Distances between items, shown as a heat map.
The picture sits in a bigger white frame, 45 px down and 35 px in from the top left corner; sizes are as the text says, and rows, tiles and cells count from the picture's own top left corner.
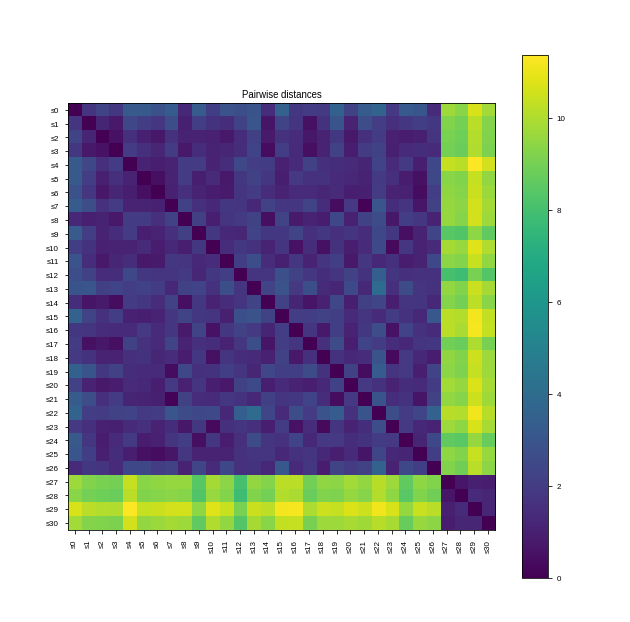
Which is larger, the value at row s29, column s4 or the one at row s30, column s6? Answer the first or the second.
the first
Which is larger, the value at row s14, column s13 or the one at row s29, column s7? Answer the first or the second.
the second
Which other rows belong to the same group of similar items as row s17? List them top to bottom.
s0, s1, s2, s3, s4, s5, s6, s7, s8, s9, s10, s11, s12, s13, s14, s15, s16, s18, s19, s20, s21, s22, s23, s24, s25, s26
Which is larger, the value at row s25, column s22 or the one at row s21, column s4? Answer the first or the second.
the first
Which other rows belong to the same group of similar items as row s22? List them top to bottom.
s0, s1, s2, s3, s4, s5, s6, s7, s8, s9, s10, s11, s12, s13, s14, s15, s16, s17, s18, s19, s20, s21, s23, s24, s25, s26
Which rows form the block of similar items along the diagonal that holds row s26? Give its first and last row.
s0 to s26
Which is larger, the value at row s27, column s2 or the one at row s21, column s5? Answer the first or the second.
the first
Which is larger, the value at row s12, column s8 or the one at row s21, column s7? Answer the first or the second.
the first
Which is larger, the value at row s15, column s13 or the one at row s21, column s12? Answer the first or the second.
the first
